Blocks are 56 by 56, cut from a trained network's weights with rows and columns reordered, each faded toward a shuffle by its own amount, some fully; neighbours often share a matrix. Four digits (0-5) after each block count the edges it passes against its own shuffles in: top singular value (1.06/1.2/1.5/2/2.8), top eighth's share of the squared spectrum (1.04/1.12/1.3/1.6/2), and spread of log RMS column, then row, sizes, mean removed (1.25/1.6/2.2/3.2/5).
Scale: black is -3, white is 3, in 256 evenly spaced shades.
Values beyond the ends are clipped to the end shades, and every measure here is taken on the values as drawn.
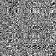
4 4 2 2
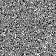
0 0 0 0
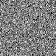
2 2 0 0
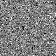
1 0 0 0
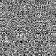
3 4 1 2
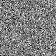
0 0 0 0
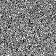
1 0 0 0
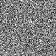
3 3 0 1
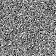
1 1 0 0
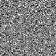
3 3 0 2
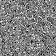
0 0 0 0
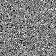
2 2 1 0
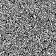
1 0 0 0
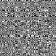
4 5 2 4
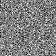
2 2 0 1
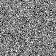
0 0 0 0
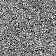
0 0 0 0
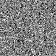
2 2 0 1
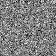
1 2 0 0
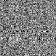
3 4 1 2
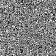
2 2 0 1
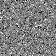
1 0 0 1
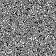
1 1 0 0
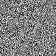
2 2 0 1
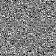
3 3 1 2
